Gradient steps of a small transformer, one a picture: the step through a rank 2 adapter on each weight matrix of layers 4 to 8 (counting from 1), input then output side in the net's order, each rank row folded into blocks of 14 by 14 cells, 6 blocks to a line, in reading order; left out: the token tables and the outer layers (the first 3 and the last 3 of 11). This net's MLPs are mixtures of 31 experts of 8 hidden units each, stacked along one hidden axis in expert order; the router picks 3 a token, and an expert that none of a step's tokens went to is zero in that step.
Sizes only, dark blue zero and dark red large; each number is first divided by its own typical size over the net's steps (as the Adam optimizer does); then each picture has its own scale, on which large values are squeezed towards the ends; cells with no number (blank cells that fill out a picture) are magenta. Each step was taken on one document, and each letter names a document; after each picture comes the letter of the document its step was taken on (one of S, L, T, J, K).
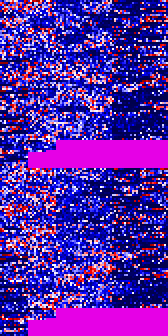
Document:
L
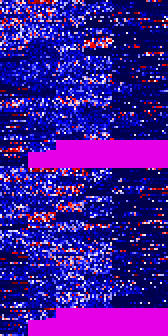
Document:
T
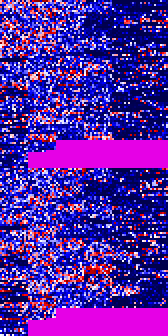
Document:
L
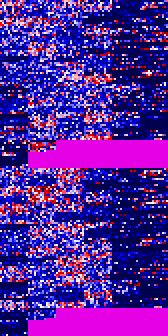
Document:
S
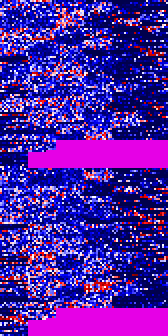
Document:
T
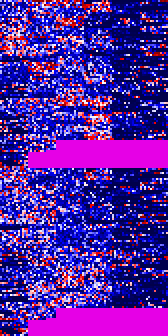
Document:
L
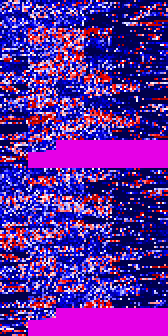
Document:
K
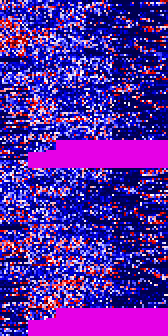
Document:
L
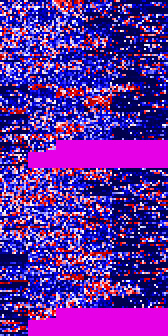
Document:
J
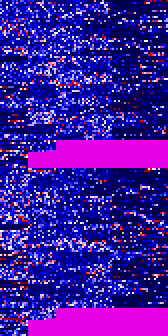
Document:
T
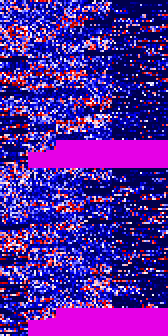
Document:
T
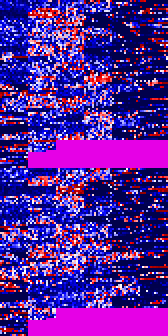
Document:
K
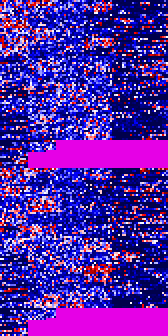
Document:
L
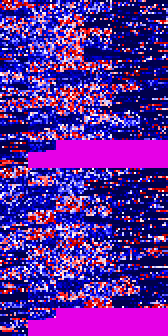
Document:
K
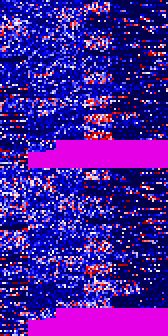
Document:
T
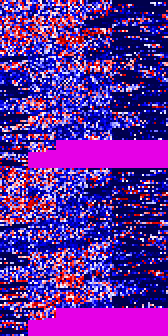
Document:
J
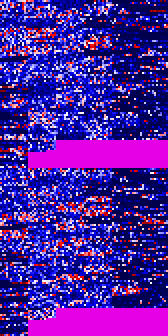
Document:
T
